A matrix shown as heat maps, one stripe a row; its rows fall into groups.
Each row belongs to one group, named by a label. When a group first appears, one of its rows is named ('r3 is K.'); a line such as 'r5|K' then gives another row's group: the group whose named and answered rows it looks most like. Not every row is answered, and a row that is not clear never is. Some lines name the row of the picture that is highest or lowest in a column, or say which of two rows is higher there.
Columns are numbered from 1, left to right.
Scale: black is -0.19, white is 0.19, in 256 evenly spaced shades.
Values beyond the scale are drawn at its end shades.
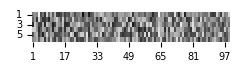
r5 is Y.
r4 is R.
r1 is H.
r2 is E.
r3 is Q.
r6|R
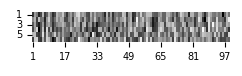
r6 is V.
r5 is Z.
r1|Q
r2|Q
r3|Q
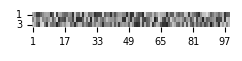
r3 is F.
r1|Z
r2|R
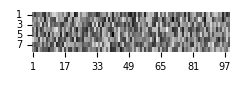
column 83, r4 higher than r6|No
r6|R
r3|F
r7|F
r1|Y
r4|E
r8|E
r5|E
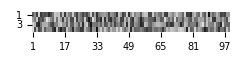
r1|E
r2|Z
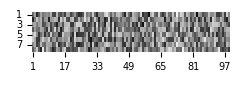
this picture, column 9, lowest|2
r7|R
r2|Y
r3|F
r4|F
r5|R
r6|Z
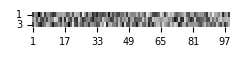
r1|Q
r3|V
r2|E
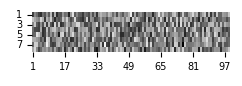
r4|Y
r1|H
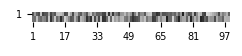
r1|Q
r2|F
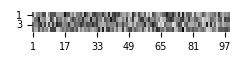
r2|Z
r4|V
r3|H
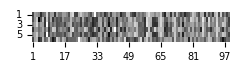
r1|Y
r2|H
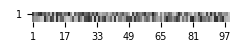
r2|F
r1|H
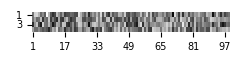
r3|V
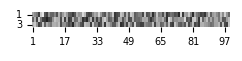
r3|Z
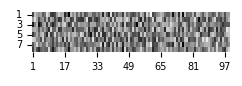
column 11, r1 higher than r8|Yes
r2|R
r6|Z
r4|R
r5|F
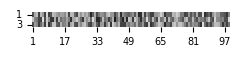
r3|Y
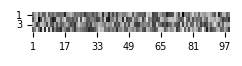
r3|F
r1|H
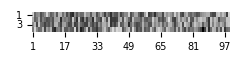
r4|R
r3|E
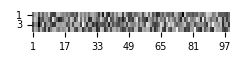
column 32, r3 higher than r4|No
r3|Q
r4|Y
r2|Y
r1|V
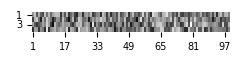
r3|Z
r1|E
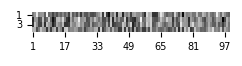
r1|H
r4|F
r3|Q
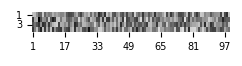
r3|Y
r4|H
